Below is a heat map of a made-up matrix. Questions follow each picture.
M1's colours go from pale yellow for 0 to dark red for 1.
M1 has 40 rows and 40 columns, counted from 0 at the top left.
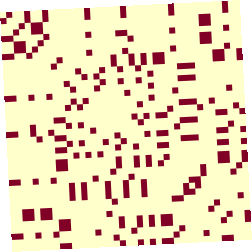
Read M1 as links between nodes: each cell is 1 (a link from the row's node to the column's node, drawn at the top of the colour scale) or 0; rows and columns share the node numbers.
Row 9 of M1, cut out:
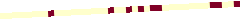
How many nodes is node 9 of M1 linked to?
9
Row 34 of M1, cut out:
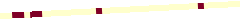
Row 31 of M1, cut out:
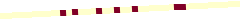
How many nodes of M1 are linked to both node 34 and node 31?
1
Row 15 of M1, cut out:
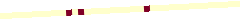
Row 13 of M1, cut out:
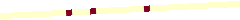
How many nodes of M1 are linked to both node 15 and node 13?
2
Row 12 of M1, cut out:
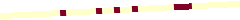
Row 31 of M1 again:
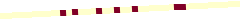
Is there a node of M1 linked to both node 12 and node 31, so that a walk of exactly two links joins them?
yes
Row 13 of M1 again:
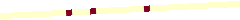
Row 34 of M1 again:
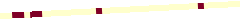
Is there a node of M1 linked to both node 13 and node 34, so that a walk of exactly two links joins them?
no
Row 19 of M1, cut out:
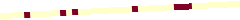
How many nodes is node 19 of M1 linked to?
7
